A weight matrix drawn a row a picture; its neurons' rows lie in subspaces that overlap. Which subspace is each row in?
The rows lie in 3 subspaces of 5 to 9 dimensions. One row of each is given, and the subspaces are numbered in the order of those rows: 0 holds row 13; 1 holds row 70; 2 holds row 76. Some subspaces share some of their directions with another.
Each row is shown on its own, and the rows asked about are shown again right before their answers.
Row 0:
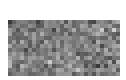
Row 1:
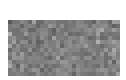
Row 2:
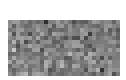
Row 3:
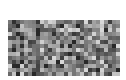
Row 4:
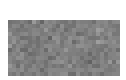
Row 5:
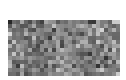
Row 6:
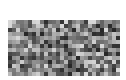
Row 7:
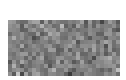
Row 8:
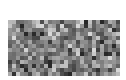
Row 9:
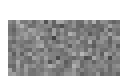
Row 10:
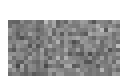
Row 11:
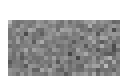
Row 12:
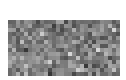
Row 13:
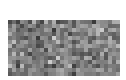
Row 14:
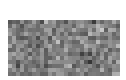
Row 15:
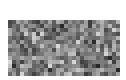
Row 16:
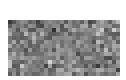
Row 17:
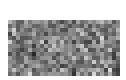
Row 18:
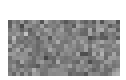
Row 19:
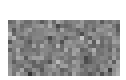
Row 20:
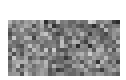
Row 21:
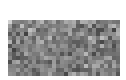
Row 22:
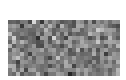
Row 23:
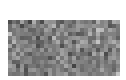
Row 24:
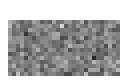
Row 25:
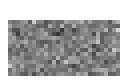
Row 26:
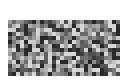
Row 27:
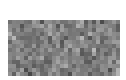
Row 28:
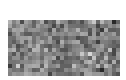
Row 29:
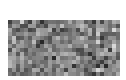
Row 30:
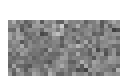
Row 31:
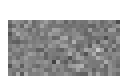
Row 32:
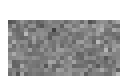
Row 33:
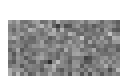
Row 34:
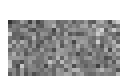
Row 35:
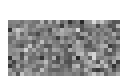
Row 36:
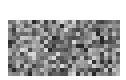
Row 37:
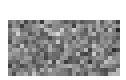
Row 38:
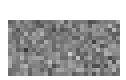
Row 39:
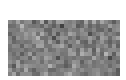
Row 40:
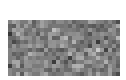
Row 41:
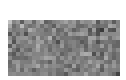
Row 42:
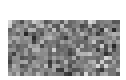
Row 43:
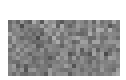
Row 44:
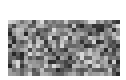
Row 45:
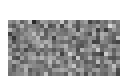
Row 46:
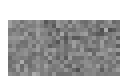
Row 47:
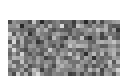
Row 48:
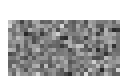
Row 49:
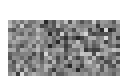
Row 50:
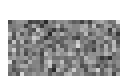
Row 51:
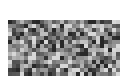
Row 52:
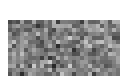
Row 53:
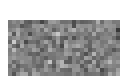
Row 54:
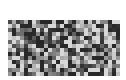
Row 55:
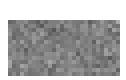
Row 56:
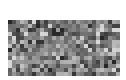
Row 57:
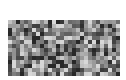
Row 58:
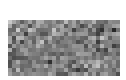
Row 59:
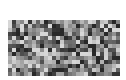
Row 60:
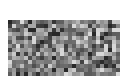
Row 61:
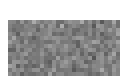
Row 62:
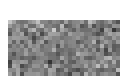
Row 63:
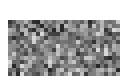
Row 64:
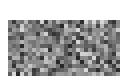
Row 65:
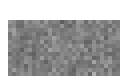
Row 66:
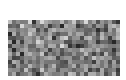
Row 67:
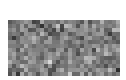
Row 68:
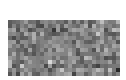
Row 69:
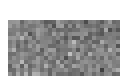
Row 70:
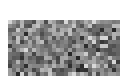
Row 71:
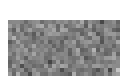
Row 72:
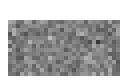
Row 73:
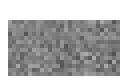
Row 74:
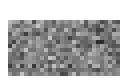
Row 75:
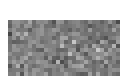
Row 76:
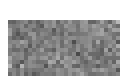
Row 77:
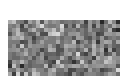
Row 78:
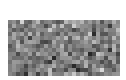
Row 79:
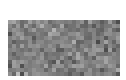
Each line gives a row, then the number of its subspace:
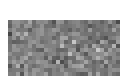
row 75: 1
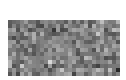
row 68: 0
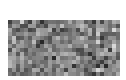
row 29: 1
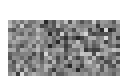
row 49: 2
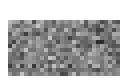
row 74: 0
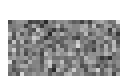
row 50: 1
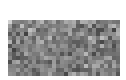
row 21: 1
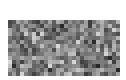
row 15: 0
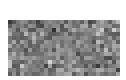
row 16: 0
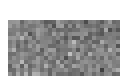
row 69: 2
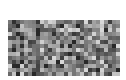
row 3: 1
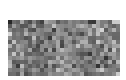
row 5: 1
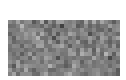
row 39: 0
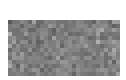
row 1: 1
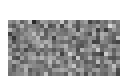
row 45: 1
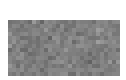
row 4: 0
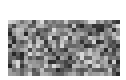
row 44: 2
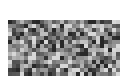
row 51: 0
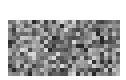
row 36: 0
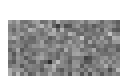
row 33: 0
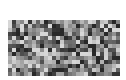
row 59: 1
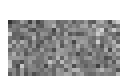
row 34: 2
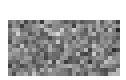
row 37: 1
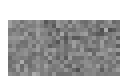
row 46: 2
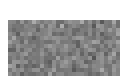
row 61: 1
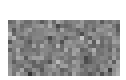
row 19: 0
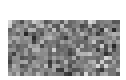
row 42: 1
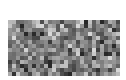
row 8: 0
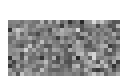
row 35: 1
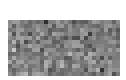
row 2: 1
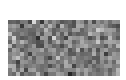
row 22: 1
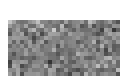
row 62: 0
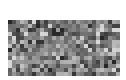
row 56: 1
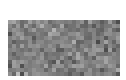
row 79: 2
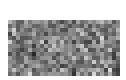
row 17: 0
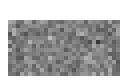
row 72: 0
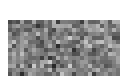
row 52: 0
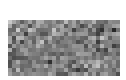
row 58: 1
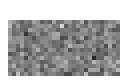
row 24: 1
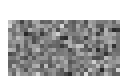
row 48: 1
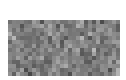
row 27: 0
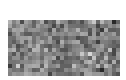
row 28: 1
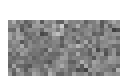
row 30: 1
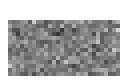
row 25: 1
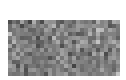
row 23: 2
